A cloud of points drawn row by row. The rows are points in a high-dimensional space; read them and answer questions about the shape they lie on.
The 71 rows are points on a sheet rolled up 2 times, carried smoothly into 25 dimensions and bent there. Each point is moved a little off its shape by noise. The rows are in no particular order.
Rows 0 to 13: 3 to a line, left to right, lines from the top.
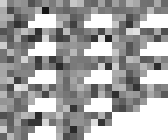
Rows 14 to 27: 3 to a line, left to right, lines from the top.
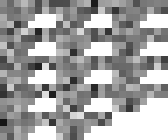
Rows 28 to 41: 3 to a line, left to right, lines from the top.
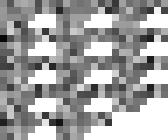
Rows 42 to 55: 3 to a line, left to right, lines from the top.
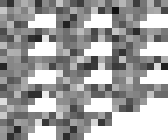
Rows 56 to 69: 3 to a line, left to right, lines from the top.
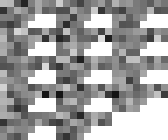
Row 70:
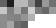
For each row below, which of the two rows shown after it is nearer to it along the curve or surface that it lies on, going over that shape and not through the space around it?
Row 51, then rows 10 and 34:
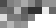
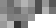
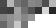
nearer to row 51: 34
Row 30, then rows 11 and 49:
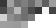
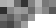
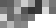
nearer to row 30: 49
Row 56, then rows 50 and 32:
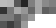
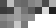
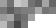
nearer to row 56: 32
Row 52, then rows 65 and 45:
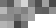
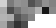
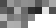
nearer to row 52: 65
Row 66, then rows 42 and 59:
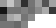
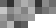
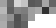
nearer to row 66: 59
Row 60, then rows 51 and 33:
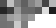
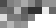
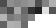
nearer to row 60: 33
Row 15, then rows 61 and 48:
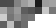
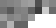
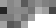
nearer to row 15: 61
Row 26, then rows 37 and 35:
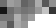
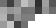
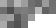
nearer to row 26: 35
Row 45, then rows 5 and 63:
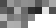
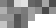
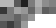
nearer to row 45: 5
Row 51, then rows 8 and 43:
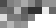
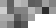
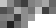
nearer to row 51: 8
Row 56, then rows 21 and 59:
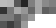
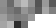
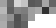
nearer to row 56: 59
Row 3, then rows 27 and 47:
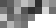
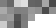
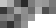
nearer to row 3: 27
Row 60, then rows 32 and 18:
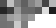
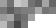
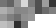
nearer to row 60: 18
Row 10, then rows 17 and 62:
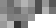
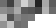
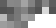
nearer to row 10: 62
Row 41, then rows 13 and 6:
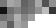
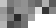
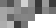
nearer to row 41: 13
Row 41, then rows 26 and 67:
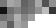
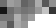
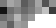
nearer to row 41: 26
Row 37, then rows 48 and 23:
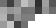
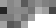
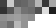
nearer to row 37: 23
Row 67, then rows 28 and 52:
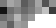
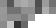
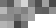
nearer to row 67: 28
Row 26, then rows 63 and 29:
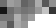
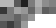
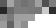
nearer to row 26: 29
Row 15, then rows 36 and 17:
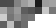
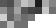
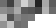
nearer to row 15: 36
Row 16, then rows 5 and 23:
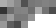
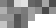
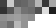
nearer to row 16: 5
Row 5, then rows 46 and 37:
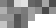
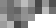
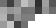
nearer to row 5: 37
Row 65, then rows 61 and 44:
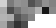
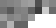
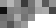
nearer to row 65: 44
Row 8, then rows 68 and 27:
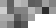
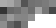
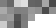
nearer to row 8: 27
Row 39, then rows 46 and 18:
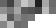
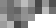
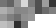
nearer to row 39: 18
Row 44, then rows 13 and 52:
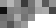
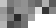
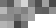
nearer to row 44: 13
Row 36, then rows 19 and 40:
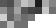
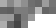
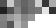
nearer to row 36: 40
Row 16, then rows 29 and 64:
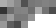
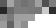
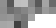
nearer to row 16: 64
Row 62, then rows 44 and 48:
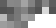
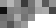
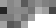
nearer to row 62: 44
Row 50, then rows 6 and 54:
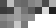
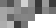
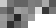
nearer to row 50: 6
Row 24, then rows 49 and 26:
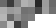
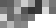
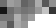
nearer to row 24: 49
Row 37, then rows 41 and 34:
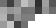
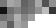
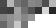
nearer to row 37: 34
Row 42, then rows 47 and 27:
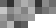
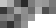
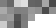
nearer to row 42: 27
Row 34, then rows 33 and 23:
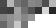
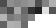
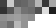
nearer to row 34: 23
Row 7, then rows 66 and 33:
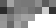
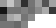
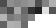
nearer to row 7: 66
